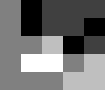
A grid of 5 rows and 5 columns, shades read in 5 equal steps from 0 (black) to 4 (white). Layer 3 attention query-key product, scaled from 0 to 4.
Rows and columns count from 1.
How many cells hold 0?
4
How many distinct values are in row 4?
3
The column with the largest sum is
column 3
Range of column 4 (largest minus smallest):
3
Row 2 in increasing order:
0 0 1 1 2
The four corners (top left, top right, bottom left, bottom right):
2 1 2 3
